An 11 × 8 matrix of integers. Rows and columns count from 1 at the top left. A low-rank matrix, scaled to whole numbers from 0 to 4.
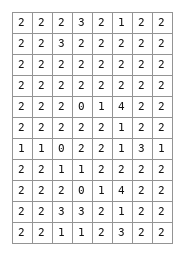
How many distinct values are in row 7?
4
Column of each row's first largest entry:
4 3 1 1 6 1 7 1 6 3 6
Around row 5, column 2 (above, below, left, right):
2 2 2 2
